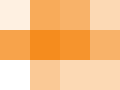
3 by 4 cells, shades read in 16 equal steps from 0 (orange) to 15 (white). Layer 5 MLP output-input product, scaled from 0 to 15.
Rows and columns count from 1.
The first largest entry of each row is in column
1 4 1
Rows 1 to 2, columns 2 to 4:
4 5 10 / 0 1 5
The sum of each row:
32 9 43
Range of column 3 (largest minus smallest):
9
